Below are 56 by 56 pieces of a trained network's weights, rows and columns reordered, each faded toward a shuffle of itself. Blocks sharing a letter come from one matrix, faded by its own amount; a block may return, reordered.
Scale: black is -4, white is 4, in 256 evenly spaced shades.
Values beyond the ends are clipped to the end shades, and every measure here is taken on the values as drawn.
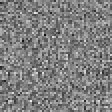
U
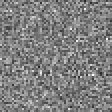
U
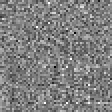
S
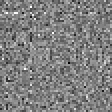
S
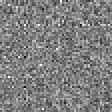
S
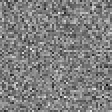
U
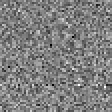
S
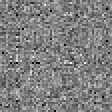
S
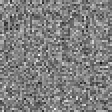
U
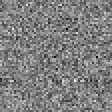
U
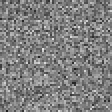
U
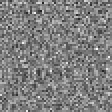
U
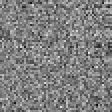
U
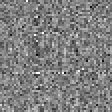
S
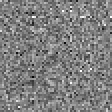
S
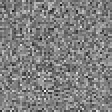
U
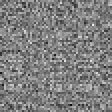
U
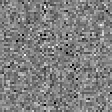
S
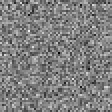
U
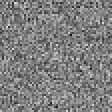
U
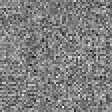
U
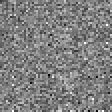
S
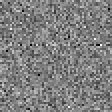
S
